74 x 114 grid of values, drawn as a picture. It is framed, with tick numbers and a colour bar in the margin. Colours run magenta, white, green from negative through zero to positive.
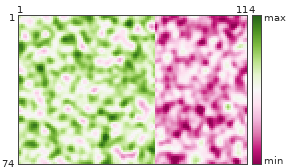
The texture is blotchy. There are no regular stripes. On average the colour sits 50% of the way up the scale. The left part is higher, up to a seam about 60% of the way across.
